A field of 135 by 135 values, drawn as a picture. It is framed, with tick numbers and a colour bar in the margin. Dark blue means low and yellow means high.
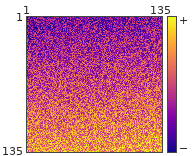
Stripes: none. Odd rows or columns: none. Grain: fine. Slope: up to the bottom. Average level on the scale: 50%.
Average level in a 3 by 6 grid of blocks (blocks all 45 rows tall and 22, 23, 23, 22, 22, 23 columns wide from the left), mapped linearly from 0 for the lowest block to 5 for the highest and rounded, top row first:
000001 / 222233 / 555555
